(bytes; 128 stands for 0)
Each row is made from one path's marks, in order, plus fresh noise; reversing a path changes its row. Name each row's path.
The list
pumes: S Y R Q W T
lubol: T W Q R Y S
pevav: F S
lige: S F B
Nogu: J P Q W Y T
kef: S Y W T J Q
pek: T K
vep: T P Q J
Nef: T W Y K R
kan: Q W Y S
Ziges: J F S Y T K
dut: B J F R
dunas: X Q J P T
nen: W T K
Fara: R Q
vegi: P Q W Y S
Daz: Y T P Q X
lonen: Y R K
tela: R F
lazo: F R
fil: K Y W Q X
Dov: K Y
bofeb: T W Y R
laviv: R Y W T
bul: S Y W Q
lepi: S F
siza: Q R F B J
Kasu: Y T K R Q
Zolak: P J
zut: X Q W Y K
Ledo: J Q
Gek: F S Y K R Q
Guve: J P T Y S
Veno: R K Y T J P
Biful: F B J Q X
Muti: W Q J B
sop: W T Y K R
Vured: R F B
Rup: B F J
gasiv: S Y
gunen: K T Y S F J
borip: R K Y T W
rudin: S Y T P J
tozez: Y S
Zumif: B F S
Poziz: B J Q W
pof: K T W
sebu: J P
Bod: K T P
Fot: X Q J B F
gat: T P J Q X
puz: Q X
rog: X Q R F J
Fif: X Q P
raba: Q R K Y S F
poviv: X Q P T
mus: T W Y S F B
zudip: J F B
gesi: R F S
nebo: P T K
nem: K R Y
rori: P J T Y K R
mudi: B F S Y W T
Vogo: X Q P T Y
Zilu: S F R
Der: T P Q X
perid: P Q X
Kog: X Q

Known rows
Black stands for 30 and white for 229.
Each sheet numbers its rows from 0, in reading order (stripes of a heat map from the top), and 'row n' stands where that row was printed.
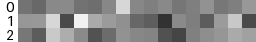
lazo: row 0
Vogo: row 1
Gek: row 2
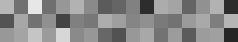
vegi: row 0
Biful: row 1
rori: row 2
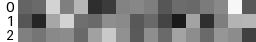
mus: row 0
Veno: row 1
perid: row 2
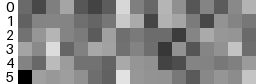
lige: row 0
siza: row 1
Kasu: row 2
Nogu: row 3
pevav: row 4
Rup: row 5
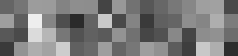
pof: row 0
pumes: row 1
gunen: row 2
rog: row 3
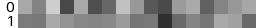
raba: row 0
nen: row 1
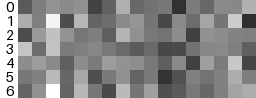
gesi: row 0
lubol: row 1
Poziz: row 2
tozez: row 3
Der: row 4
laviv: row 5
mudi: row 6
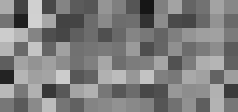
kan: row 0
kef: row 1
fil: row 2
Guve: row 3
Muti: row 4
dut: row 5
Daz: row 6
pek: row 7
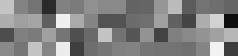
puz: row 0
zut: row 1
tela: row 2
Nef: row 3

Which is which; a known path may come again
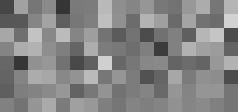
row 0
Biful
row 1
zudip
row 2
sop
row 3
Kasu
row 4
lepi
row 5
nebo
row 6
Fara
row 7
Zolak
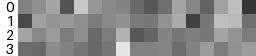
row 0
Fif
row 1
Muti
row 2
lonen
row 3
lazo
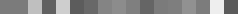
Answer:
bofeb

